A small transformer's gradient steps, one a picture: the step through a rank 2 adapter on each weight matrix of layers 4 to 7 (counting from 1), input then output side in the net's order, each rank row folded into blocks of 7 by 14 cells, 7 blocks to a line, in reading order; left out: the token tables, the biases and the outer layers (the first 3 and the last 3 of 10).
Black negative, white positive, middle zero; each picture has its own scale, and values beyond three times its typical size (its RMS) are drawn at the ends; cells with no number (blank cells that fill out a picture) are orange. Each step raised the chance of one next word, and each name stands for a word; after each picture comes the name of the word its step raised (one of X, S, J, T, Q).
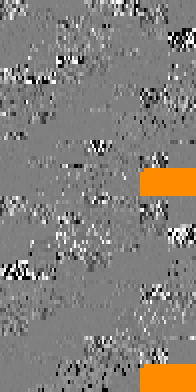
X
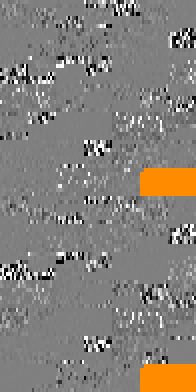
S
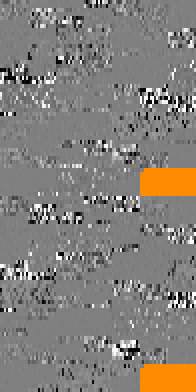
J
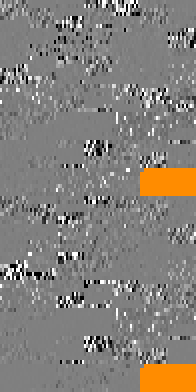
S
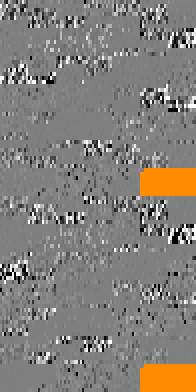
X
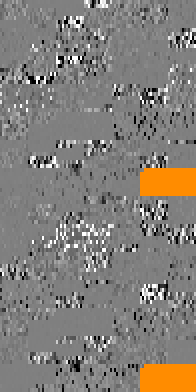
X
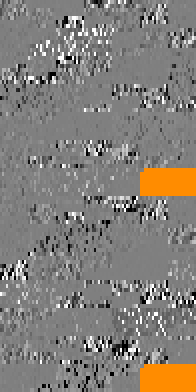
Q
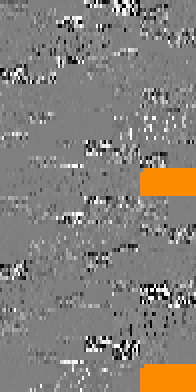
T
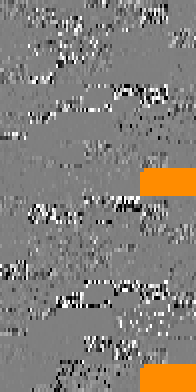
Q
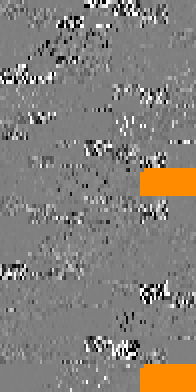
T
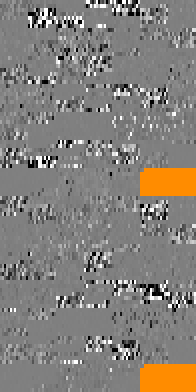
T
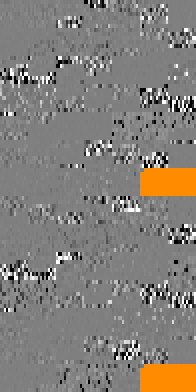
J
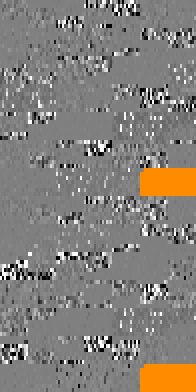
S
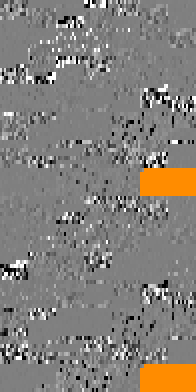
X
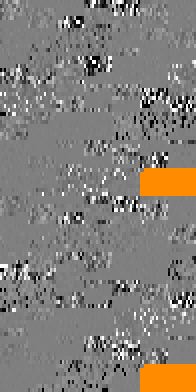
J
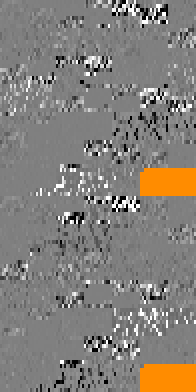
Q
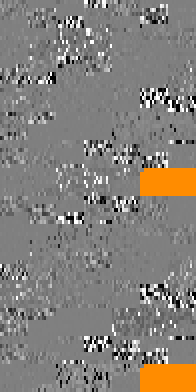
Q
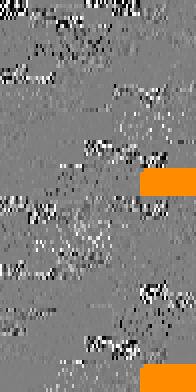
T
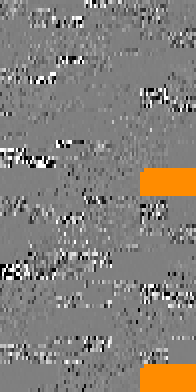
X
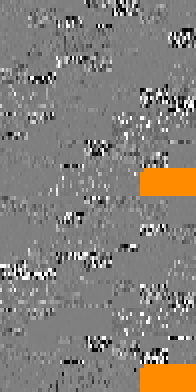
S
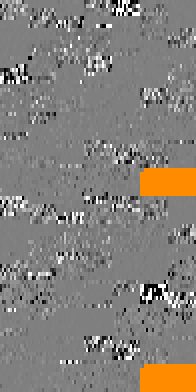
T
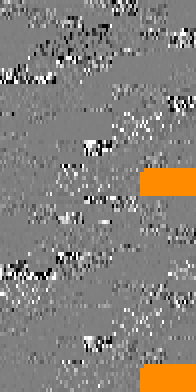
S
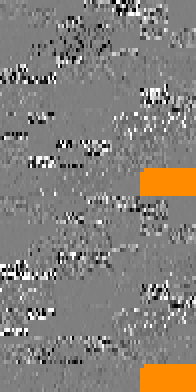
S
